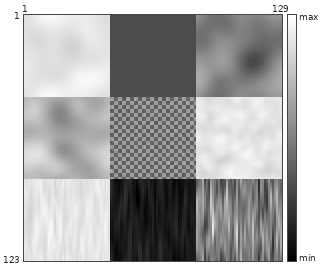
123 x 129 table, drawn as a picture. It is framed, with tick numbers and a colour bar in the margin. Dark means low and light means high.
It is made of 3 by 3 panels. Panel 1,1: very high, smooth, faint in contrast. Panel 1,2: low, flat. Panel 1,3: middling, smooth. Panel 2,1: high, smooth. Panel 2,2: middling, checkered, strong in contrast. Panel 2,3: very high, blotchy, faint in contrast. Panel 3,1: very high, streaked downward, faint in contrast. Panel 3,2: very low, streaked downward, faint in contrast. Panel 3,3: middling, streaked downward, strong in contrast.
